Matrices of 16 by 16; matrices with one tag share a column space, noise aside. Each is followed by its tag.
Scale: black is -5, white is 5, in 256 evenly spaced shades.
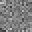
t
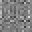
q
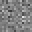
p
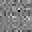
p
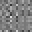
p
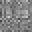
q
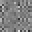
t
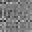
q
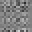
t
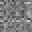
q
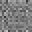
p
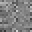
t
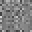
p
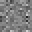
p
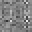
q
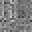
q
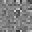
p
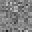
t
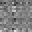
t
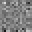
t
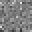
t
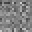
t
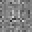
q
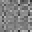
p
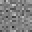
p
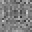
q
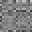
p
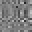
q
